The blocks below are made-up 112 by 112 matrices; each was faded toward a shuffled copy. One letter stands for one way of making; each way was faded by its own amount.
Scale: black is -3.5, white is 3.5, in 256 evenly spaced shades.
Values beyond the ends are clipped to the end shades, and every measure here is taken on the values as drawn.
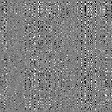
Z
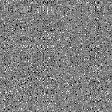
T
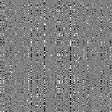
Z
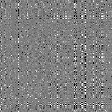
Z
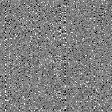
T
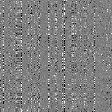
Z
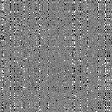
Z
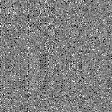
T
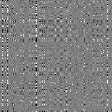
Z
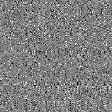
T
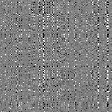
Z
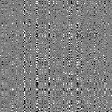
Z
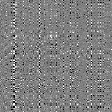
Z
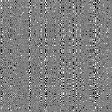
Z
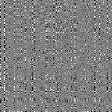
Z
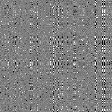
Z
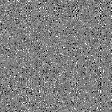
T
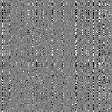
Z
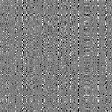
Z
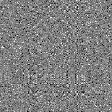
T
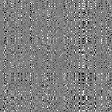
Z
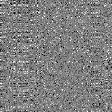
T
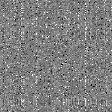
T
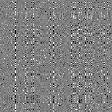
Z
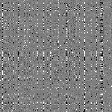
Z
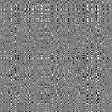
Z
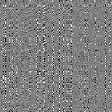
Z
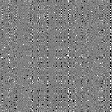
Z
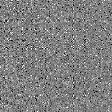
T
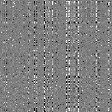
Z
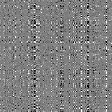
Z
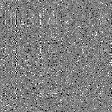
T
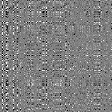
Z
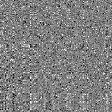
T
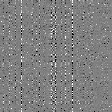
Z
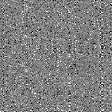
T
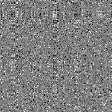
T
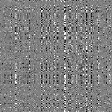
Z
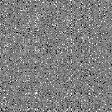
T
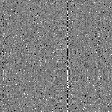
T
